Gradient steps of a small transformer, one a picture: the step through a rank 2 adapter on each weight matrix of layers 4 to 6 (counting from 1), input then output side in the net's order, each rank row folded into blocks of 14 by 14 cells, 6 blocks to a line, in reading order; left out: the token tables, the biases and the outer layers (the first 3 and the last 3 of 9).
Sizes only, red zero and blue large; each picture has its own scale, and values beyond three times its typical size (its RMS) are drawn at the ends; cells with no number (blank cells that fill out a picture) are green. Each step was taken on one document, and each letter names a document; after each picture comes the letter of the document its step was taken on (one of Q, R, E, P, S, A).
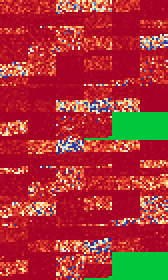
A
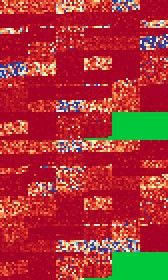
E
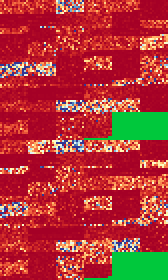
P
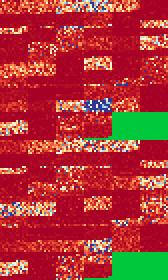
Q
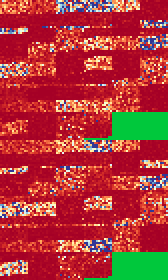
Q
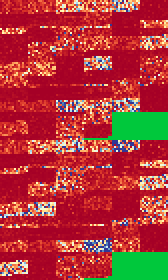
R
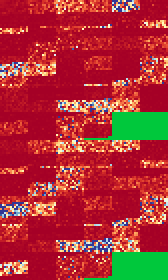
E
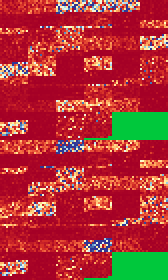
A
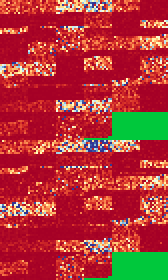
Q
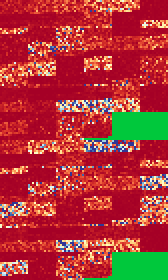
R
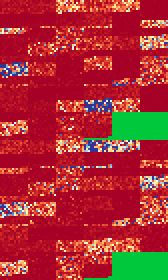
P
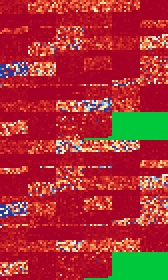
P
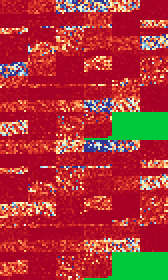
R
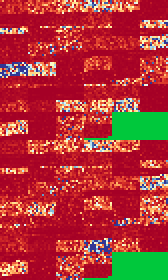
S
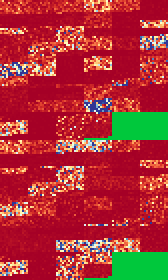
A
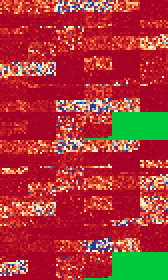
A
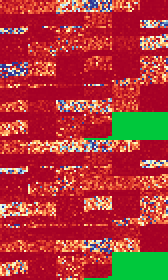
S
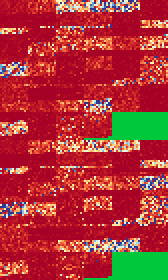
P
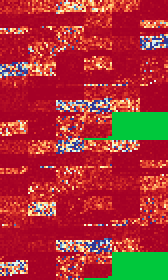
A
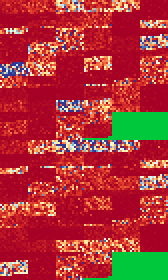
R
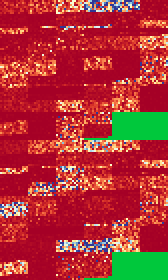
E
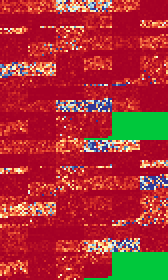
P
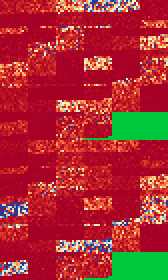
E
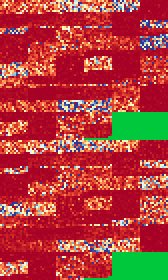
R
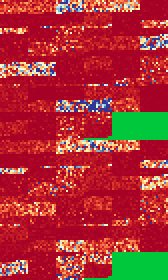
S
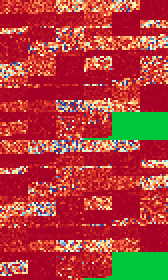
R
